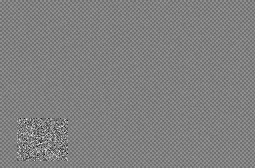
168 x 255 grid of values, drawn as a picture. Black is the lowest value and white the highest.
An odd patch, rougher than its surroundings, sits in the bottom left. The bottom left is the roughest part. A checkerboard runs through the table. Overall the values sit about 50% of the way up the scale. No row or column stands out.
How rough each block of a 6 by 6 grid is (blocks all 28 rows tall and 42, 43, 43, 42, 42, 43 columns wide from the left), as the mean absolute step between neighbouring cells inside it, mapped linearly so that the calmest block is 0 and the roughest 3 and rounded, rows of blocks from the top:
0 0 0 0 0 0 | 0 0 0 0 0 0 | 0 0 0 0 0 0 | 0 0 0 0 0 0 | 3 3 0 0 0 0 | 3 3 0 0 0 0
